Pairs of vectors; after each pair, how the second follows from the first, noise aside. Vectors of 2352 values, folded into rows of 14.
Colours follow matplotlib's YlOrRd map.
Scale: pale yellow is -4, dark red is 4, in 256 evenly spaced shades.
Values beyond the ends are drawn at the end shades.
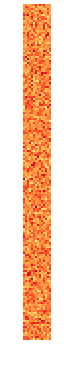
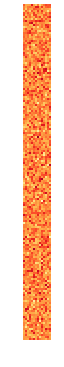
reversed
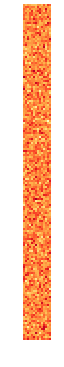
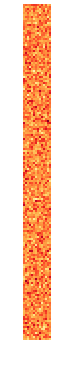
negated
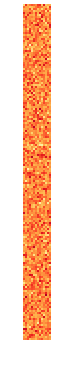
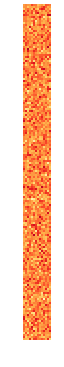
reversed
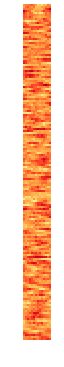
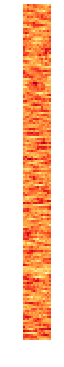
wrapped around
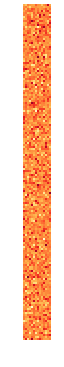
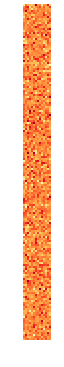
wrapped around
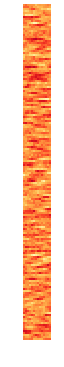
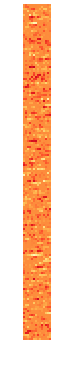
partly zeroed
